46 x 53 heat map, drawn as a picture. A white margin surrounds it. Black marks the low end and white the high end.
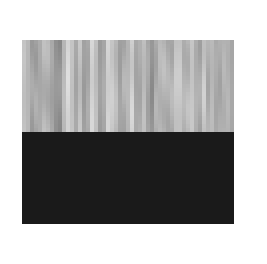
It is made of 2 by 1 panels. Panel 1,1: high, streaked downward. Panel 2,1: very low, flat.
